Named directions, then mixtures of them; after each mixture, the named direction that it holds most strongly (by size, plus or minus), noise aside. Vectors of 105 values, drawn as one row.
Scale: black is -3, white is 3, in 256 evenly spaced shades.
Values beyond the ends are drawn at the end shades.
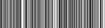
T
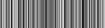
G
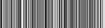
T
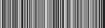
G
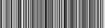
G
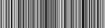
G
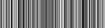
G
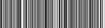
T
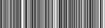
T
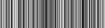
G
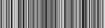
G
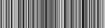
G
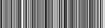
T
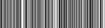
T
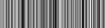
T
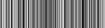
G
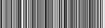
T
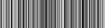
G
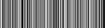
T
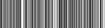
T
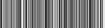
T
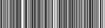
T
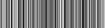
G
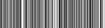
T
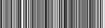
T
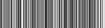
T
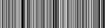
T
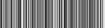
T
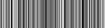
G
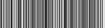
G
